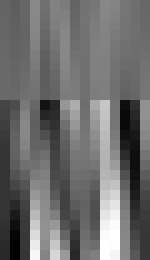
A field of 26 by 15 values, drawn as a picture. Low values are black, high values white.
Streaks run downward. A horizontal seam about 40% of the way down splits the table, and the top part is calmer. The top right is the calmest part. The bottom right is the ninth with the highest average. Overall the values sit about 40% of the way up the scale.
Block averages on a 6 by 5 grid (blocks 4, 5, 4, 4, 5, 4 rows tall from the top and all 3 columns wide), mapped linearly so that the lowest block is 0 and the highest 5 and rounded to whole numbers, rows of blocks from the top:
2 3 2 3 2
2 2 3 3 2
2 1 3 3 1
2 2 2 3 1
1 3 2 4 1
0 4 2 5 2
